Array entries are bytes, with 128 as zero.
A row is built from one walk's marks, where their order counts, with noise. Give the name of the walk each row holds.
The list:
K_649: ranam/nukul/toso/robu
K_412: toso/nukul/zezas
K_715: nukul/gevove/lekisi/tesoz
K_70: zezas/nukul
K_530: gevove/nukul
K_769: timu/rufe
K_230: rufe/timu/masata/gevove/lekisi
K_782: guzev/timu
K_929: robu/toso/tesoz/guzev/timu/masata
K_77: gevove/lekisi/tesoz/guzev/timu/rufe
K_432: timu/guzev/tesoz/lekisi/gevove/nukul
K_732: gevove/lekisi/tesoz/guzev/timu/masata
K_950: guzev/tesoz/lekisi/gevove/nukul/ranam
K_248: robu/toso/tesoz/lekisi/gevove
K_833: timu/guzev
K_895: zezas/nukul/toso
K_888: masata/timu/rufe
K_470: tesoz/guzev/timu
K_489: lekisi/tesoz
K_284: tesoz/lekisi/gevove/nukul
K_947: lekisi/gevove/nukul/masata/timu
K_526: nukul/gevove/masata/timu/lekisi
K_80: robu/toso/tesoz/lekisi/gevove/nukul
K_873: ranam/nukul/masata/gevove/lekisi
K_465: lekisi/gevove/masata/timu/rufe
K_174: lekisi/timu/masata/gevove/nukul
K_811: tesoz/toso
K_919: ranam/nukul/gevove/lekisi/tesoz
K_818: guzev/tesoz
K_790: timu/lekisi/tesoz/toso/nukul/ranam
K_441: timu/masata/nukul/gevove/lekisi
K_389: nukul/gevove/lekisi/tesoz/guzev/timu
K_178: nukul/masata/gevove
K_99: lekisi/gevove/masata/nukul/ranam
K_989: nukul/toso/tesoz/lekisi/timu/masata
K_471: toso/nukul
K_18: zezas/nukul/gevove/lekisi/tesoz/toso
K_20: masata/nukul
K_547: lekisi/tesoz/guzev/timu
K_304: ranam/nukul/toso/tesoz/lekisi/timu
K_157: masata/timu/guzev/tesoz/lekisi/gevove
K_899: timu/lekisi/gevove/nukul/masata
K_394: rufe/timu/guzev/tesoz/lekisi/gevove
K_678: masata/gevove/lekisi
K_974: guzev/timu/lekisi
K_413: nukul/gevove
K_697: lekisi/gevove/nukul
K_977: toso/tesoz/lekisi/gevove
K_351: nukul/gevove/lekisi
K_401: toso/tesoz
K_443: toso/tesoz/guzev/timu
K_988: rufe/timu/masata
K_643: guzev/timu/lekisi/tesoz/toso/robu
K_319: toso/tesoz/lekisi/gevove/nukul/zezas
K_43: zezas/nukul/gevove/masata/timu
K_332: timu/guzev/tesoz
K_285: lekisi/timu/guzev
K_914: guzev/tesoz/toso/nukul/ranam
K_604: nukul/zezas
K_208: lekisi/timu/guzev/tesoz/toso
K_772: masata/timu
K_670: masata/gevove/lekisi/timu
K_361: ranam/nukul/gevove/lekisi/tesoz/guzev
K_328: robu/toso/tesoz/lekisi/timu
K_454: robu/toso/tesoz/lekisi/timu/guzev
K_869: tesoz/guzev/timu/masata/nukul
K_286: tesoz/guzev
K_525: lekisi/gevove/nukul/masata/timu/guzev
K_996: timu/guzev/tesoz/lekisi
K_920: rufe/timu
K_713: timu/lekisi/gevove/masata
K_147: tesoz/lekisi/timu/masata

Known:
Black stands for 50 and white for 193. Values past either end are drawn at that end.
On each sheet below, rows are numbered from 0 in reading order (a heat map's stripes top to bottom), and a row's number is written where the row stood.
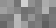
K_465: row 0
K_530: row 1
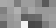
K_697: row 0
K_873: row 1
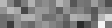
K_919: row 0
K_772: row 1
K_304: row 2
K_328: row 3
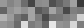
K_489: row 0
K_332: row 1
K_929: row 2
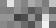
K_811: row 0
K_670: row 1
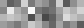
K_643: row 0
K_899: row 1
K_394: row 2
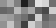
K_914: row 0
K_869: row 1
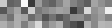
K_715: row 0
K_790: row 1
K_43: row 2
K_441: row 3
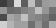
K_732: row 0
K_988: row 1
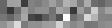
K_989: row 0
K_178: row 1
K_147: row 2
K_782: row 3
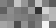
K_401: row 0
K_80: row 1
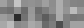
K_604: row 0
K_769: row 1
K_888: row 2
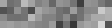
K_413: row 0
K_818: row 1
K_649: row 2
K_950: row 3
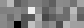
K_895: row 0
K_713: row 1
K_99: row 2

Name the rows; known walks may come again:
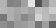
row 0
K_230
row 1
K_394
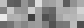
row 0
K_974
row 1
K_284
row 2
K_157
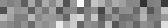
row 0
K_818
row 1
K_547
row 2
K_389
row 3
K_470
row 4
K_20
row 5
K_996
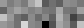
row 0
K_489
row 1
K_895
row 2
K_833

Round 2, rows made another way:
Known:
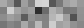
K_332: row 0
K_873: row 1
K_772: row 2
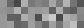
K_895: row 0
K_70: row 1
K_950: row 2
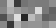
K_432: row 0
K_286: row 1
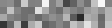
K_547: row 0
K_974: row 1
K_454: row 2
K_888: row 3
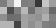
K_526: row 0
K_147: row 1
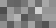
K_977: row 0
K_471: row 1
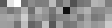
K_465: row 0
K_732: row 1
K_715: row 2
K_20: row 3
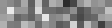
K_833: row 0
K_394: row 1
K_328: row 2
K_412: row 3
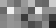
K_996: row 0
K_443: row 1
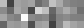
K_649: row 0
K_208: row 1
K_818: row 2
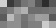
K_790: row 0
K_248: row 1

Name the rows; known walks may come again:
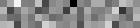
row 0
K_526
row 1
K_361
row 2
K_18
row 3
K_20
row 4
K_947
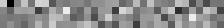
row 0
K_989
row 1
K_873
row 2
K_286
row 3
K_604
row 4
K_208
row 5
K_157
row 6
K_99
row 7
K_811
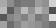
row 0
K_899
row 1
K_920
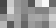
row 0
K_77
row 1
K_465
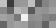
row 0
K_649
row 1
K_401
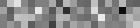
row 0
K_174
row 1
K_470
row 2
K_670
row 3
K_394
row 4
K_919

